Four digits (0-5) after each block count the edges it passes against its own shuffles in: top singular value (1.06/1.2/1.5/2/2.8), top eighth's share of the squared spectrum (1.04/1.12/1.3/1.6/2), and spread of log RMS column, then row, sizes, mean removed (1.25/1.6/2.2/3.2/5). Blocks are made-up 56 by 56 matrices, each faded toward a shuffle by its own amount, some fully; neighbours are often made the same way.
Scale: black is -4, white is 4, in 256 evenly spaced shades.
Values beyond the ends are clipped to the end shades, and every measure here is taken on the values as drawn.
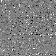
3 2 0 1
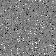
2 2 0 0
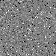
0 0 0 0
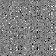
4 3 2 1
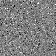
2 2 0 0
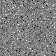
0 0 0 0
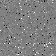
2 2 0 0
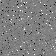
0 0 0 0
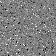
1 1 0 0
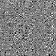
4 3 2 1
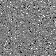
2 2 0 0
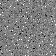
0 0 0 0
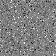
2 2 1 0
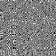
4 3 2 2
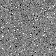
2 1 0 0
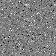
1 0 0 0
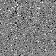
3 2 0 0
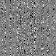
2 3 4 0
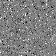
0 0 0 0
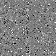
1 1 1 0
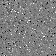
0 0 0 0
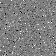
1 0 0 0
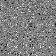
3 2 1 1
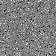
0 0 0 0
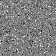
1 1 0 0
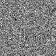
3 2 1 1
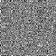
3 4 2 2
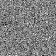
3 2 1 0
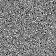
1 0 0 0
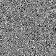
1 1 0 0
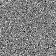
1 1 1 1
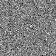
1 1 0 0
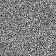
1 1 0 0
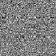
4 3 1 2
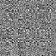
4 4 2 2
